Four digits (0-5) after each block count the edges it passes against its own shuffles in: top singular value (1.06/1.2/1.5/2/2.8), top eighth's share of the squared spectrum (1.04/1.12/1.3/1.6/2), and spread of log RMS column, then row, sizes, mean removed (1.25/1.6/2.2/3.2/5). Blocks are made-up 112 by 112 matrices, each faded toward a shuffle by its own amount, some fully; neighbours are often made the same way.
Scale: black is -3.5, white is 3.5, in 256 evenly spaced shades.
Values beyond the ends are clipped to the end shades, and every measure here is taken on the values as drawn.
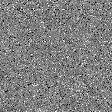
1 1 0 1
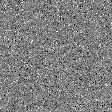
1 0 0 0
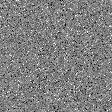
0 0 0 0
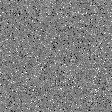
1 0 0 0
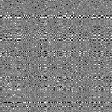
5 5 3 4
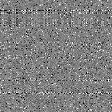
4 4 2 3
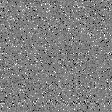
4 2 0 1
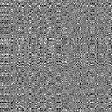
5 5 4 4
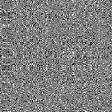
4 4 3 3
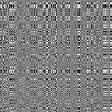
5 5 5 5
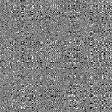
5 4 3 3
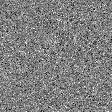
2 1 0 0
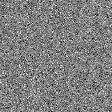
3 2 1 1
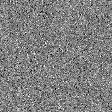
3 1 0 0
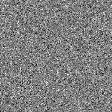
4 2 1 1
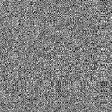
4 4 2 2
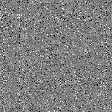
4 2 2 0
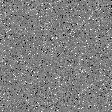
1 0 0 0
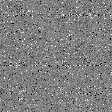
2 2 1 2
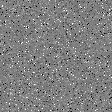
0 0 0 0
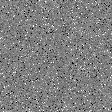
1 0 0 0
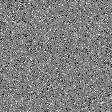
2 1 0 0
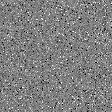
2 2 1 0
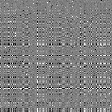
5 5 4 4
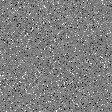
0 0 0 0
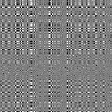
5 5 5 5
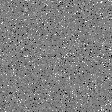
3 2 0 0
